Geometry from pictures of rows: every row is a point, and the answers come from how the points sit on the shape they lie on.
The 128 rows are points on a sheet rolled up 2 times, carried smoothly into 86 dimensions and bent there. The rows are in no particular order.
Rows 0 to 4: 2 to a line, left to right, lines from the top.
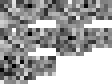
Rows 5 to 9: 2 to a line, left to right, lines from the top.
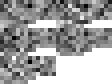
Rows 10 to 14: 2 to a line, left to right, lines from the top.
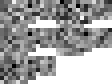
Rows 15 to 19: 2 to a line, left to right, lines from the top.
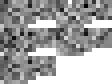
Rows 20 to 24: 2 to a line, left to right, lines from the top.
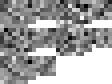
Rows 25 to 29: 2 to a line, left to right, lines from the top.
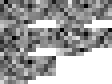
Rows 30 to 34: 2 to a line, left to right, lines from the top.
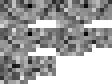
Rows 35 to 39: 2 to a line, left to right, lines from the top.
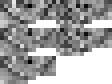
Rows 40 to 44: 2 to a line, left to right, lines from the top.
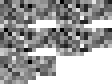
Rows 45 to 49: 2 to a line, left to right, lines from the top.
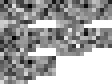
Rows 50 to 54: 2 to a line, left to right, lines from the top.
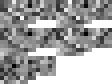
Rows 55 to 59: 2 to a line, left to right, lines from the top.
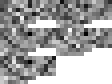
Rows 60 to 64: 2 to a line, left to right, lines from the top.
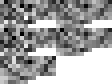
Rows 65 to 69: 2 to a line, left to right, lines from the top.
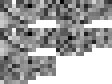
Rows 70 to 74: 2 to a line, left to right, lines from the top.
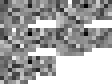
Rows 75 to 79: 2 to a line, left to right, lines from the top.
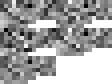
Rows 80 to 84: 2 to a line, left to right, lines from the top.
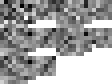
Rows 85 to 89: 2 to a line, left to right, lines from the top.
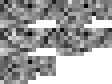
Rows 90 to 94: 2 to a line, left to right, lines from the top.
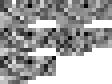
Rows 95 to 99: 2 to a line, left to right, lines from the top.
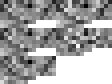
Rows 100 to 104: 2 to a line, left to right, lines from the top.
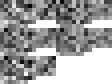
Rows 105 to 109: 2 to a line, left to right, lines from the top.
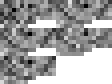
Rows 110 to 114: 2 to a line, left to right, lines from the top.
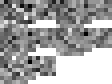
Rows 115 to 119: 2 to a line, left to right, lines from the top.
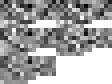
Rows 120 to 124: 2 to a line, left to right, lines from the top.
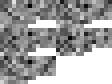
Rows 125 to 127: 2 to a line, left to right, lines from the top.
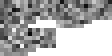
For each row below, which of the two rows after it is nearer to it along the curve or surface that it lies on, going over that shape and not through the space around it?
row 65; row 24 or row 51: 51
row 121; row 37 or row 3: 37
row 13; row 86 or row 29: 29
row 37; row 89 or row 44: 44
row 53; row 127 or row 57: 127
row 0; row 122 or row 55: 55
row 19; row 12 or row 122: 12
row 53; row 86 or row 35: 35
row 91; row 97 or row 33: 97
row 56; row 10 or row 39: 39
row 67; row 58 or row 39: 58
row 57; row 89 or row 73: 73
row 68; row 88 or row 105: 105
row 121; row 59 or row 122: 122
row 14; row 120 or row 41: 120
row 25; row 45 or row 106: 106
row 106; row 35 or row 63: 63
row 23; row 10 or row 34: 34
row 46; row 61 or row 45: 61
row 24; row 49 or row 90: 49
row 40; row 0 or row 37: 37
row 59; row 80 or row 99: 80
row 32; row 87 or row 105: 105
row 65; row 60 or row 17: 60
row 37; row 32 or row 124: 32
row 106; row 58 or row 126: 126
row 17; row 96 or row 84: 84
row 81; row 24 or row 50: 24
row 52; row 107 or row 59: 107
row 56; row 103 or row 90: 103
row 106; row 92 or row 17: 17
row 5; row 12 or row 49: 49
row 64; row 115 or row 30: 115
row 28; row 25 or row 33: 25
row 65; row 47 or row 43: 43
